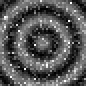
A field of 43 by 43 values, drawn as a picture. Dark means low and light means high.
There is no overall slope. Rings spread out from the centre. No seam splits the table. No single row or column stands out from its neighbours.
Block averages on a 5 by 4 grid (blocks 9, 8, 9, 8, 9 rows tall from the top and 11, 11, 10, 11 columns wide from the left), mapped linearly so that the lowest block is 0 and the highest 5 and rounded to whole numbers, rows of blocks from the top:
2102 | 3443 | 2103 | 3451 | 2213
